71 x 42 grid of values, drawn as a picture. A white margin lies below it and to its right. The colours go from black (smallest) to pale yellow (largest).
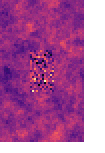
The halves do not mirror each other. Overall the values sit about 40% of the way up the scale. An odd patch, rougher than its surroundings, sits in the centre. The ninth with the lowest average is the middle left. Values change most from cell to cell in the centre. The distribution is heavy-tailed on both sides.
